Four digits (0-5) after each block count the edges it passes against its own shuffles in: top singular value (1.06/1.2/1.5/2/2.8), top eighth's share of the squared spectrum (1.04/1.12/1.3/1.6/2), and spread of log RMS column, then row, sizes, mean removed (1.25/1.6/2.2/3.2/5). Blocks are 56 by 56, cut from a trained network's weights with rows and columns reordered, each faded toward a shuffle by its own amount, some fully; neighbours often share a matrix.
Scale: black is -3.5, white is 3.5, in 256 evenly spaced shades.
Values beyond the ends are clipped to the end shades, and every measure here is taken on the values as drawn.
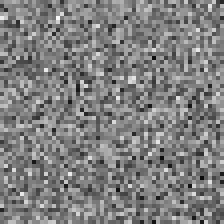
0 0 0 0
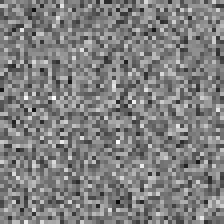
2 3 1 0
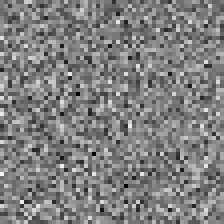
2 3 1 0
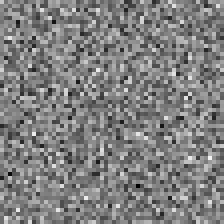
0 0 0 0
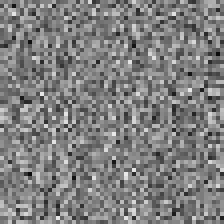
3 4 2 1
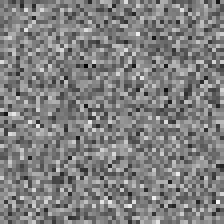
2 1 0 0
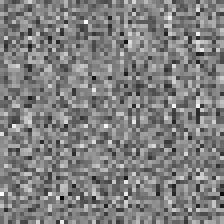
4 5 3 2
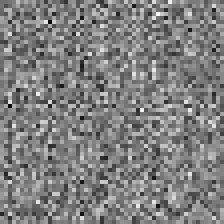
4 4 2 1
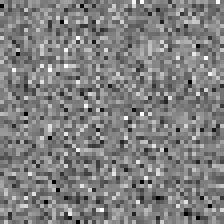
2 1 1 0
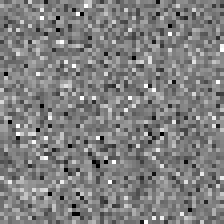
0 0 0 0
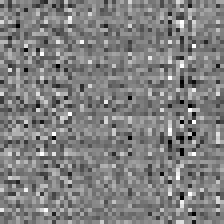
2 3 4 1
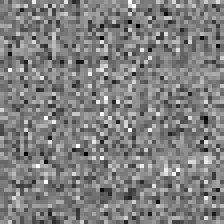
2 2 2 0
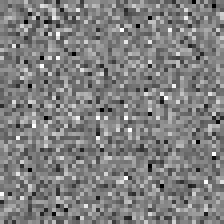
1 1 1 0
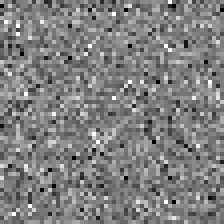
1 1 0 0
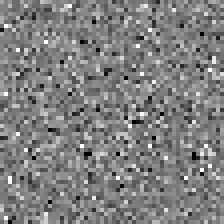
0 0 0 0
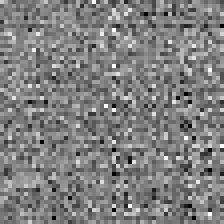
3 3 3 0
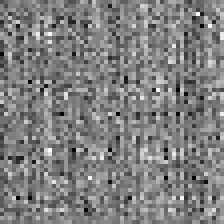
3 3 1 3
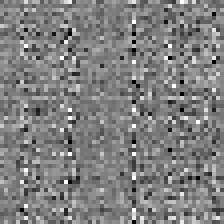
2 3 4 1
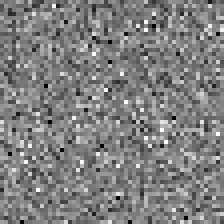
1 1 0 0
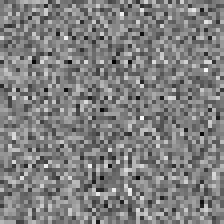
2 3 1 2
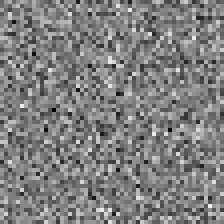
3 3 1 1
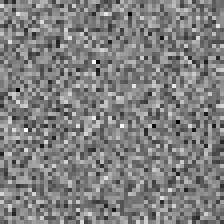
1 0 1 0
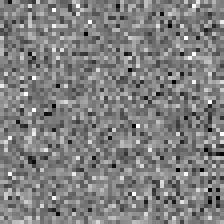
1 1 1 0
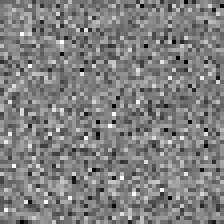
1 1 1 0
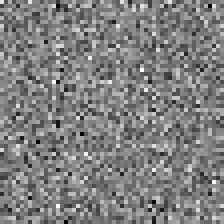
2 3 1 1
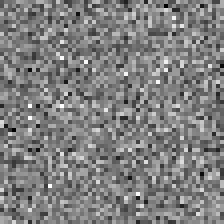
2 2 1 1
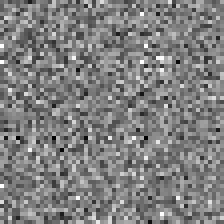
2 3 1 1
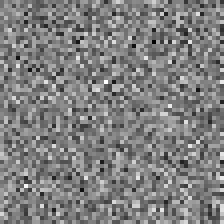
3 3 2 1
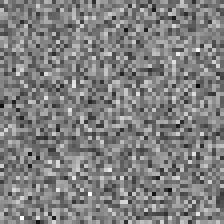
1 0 0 0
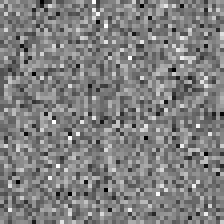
0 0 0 0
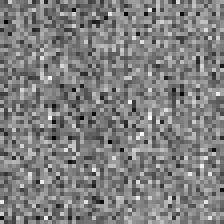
2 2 0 1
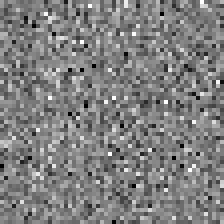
1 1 0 0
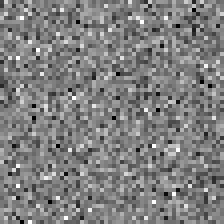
1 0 0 0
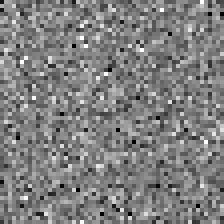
1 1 0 0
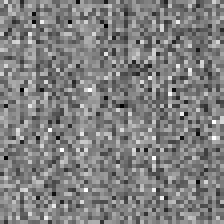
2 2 0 1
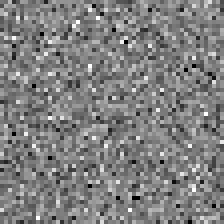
0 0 0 0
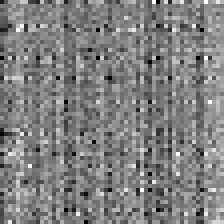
4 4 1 3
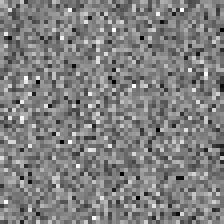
0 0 0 0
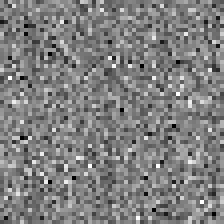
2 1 0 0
